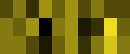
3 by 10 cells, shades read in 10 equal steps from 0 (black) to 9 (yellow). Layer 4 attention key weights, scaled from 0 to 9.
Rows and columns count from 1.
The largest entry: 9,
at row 2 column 9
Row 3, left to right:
5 5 3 1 4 6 2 5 8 5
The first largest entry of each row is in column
4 9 9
